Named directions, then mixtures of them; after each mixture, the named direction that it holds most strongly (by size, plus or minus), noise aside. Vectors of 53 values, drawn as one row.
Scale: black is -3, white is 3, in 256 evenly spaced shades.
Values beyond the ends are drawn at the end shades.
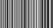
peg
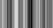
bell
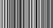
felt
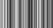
bell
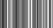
bell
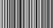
felt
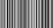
peg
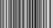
peg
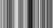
bell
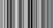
bell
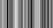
bell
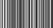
felt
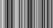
bell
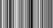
bell
